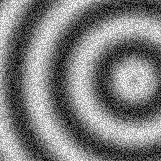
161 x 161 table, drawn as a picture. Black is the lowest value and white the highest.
Odd rows or columns: none. Average level on the scale: 50%. Rings: centred on the middle right. Slope: none. Seam: none.
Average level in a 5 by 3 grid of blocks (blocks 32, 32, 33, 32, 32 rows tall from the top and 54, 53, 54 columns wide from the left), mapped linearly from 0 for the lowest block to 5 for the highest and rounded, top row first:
322
320
215
320
322
